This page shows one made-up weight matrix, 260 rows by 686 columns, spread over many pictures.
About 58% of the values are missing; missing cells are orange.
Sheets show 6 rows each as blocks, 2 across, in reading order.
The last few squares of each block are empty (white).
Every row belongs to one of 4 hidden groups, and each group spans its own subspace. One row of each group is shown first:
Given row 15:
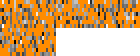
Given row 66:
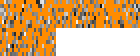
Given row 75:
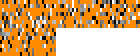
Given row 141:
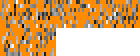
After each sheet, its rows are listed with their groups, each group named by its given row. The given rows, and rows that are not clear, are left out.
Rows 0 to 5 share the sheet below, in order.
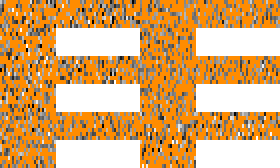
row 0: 66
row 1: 66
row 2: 141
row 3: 15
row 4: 66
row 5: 141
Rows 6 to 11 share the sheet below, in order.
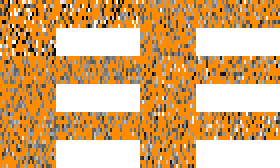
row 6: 141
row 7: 15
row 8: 66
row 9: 75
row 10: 141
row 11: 15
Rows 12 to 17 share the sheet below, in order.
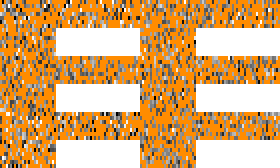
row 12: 15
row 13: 15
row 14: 141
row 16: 75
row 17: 66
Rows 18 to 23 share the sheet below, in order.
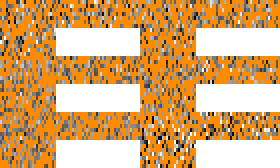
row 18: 141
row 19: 75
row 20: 15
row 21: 75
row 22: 66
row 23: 141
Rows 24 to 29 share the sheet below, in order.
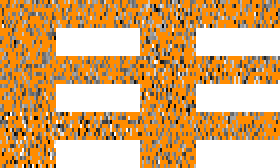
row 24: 15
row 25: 141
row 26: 75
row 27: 141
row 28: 66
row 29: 15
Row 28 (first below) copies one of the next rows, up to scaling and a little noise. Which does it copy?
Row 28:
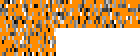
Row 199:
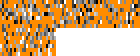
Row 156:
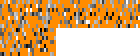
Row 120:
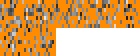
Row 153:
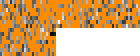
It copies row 199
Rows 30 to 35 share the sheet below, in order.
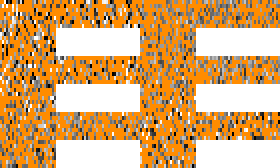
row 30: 75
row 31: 75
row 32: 66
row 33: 15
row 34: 75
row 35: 66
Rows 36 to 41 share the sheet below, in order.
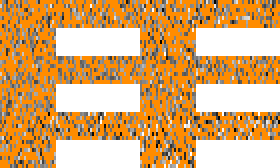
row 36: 75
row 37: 66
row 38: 75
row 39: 15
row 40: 15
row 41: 66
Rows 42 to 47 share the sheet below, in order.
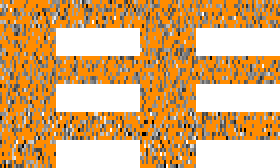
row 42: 75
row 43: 75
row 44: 66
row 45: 15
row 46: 75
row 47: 66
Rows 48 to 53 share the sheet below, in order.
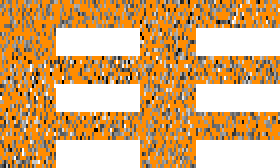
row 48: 141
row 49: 66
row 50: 141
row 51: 141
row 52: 75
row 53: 66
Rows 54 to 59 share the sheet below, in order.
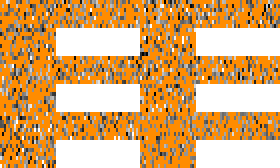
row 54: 66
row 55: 141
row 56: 66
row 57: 141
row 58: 141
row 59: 15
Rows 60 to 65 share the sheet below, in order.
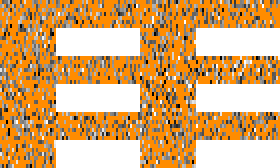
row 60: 66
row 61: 75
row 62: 141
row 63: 66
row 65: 75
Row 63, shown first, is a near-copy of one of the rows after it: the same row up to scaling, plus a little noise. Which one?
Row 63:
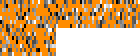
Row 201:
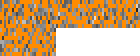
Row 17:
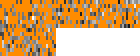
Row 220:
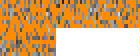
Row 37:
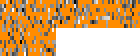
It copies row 220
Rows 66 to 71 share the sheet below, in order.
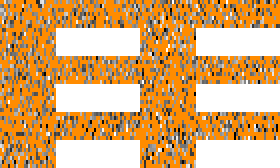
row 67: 66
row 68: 66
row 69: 15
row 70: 66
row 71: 141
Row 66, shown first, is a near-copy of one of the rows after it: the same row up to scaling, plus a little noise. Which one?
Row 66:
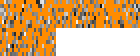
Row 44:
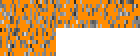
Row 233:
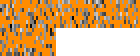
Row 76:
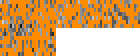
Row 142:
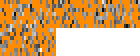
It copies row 44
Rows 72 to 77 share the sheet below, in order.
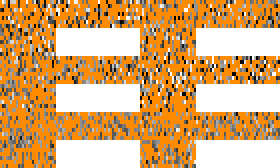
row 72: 15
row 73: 141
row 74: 15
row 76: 66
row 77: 66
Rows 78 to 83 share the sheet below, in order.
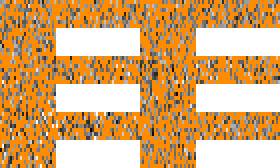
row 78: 75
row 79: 75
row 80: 15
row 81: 75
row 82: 75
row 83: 75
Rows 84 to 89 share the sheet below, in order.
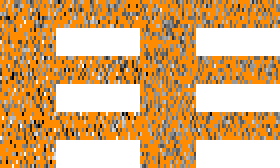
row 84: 141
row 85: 15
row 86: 75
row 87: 75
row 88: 75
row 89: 15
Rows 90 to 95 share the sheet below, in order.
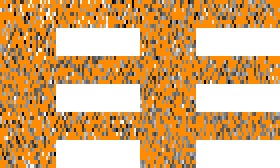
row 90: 66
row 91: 75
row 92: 15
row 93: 141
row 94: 15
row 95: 141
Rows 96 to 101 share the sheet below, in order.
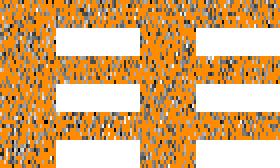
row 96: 15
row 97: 66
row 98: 141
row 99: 75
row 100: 141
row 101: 15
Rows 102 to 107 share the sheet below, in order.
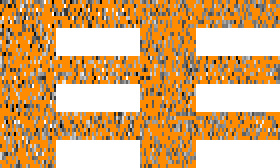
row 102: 15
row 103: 141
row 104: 141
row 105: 66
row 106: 141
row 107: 15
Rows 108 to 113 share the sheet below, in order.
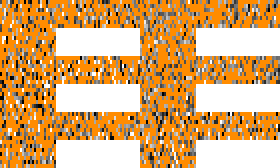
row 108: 141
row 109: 15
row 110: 75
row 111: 75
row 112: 141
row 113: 15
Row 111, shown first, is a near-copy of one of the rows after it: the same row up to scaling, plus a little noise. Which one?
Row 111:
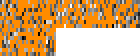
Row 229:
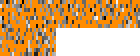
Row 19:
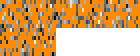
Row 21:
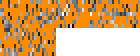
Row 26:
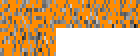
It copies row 26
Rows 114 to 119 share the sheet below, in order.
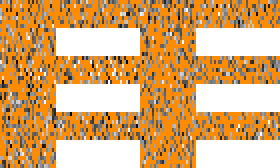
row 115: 141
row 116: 75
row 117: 75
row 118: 15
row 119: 15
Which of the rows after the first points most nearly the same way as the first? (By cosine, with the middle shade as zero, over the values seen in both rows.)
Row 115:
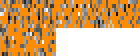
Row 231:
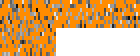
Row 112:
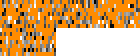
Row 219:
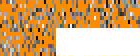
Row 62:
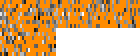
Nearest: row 62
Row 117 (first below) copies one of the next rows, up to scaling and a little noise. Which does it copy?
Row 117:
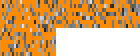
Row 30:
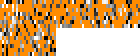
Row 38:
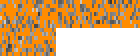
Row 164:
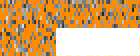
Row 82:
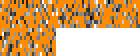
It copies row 164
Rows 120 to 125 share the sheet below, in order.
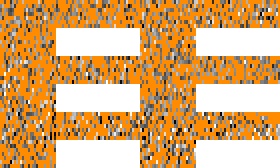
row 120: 66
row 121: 15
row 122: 66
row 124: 15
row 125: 66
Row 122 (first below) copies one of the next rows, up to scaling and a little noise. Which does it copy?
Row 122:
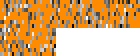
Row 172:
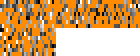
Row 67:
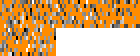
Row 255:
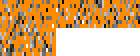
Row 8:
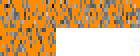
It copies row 67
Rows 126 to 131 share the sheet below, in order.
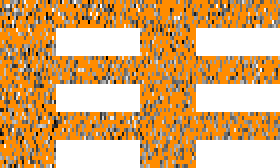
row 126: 66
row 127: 141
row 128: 141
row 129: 15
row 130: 75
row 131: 66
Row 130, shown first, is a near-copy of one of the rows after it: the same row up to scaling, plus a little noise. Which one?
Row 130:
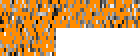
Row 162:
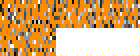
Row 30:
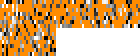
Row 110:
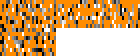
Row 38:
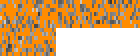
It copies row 162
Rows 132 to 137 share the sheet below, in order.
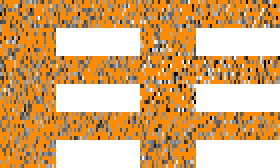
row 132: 141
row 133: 15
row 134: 66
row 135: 141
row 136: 15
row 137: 75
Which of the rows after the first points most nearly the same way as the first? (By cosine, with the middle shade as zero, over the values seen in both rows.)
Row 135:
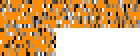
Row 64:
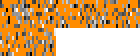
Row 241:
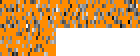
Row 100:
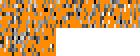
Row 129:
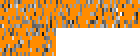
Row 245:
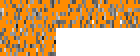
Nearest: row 64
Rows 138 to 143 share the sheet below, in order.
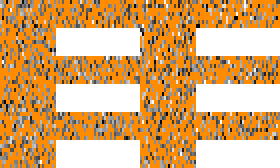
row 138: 75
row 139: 75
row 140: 75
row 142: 66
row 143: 15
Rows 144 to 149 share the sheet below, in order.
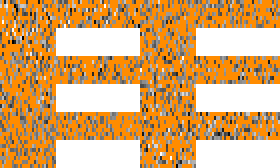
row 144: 141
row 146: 75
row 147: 141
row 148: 141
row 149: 66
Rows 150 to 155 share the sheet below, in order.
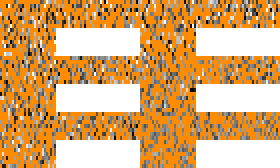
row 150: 15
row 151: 15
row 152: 66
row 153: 66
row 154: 141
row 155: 15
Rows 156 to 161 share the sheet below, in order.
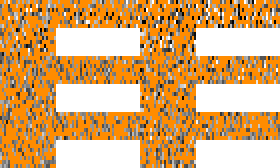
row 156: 66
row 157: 15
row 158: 141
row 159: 141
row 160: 141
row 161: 66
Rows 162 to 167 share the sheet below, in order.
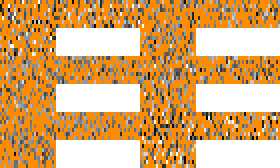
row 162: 75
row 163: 15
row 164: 75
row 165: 141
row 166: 15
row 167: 75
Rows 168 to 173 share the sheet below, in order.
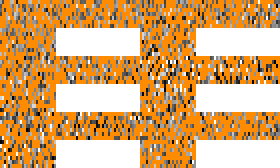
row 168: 141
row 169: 66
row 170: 141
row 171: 66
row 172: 66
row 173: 75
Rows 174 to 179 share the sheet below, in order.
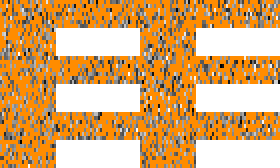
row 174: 66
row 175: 15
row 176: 15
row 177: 15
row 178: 15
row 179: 15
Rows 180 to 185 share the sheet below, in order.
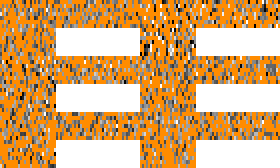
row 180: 141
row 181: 141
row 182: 66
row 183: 15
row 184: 15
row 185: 15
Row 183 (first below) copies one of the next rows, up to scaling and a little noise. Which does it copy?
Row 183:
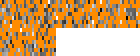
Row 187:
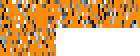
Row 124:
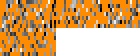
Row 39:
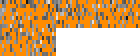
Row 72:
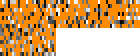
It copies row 39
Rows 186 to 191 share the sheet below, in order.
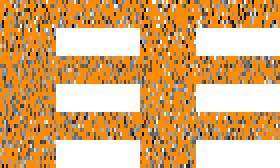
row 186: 66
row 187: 15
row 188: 15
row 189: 66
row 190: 141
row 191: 141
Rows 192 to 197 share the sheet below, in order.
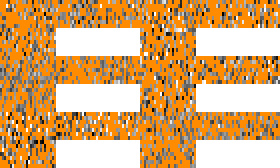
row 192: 66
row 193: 141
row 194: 141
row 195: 141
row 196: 66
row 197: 141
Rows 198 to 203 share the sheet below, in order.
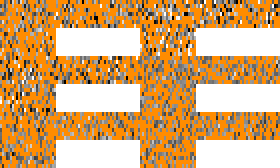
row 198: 75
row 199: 66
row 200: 141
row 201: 66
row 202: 141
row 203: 141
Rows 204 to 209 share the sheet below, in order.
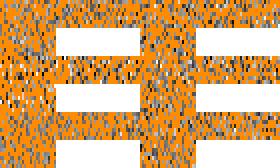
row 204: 15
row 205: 141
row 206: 66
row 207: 15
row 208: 15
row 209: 66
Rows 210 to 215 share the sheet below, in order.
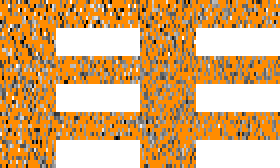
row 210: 15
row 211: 15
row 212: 141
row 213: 66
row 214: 141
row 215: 141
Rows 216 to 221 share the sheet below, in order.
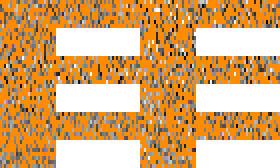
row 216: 75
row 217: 141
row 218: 15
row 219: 75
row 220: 66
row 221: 66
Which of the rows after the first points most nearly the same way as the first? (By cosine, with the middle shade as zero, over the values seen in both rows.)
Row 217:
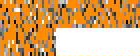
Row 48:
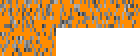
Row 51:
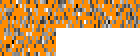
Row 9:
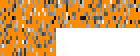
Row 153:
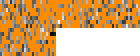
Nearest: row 9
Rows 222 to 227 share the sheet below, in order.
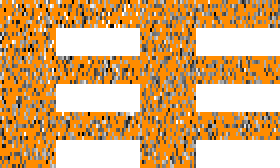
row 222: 141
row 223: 66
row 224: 15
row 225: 15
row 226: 66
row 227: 15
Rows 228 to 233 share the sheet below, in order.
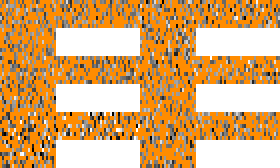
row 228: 75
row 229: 75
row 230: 15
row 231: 15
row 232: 15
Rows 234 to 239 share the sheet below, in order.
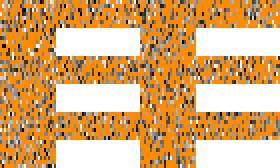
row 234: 75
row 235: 141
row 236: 75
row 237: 15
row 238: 75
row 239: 66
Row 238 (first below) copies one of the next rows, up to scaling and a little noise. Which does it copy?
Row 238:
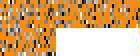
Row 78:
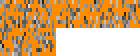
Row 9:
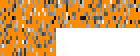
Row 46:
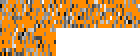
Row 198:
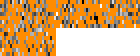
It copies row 198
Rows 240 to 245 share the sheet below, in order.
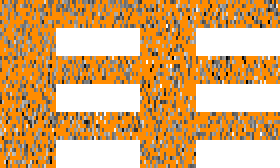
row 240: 15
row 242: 75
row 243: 66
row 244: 75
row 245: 15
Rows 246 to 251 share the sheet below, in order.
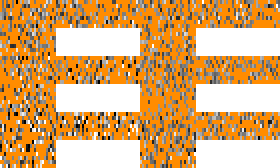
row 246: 141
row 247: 66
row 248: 15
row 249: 141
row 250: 141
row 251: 15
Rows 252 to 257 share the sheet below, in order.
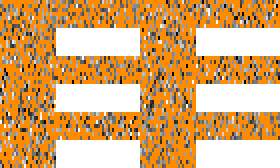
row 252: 141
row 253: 66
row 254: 75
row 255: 66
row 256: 75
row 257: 75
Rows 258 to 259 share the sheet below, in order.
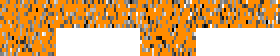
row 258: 15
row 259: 141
